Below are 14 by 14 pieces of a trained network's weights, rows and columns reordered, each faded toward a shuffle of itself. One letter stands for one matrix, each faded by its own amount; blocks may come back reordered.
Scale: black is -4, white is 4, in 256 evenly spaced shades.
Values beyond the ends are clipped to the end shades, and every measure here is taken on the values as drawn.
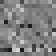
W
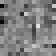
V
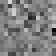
W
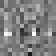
V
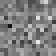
W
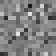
W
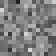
W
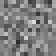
W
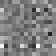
V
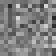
V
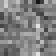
V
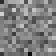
W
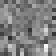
V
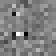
V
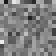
W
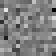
V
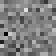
W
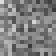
W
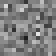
W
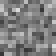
W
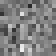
V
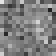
W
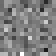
V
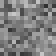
W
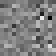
V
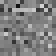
W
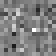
V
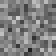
W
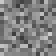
W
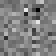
V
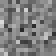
W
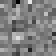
V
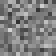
W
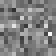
V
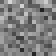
W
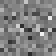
W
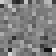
W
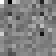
V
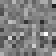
V
